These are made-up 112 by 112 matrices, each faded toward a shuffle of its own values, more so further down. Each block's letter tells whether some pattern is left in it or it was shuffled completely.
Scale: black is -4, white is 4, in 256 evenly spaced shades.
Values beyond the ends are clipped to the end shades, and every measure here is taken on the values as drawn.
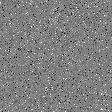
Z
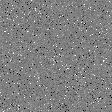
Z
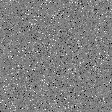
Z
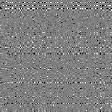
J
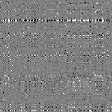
J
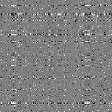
J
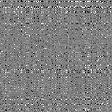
J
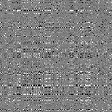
J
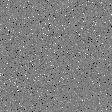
Z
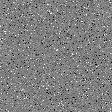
Z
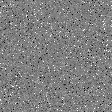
Z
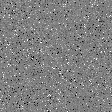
Z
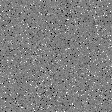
Z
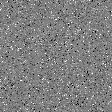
Z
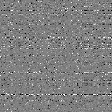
J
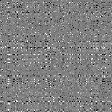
J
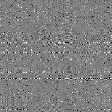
J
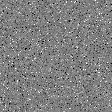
Z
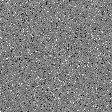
Z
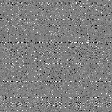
J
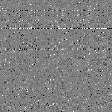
J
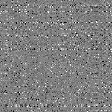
J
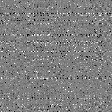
J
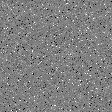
Z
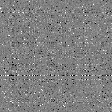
J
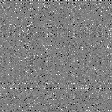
J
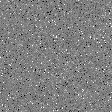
Z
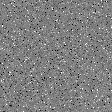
Z
